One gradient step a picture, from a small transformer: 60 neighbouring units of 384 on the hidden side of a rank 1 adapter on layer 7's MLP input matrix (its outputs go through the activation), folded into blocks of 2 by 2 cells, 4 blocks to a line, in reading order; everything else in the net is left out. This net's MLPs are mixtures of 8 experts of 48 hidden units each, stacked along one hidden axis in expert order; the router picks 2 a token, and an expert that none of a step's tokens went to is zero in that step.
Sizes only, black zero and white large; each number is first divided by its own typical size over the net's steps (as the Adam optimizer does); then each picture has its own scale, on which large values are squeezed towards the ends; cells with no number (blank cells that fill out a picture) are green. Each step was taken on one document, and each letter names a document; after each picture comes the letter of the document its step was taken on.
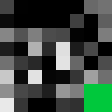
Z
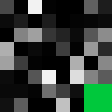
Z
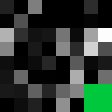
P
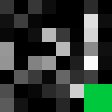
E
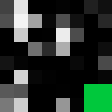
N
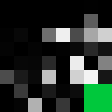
P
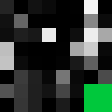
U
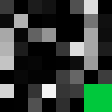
U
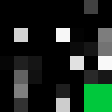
P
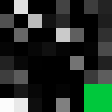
N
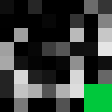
Z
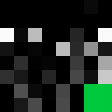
P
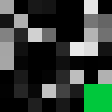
U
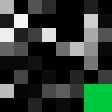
U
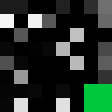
N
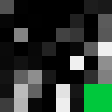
Z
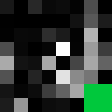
E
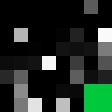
P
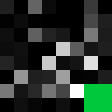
E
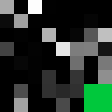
P
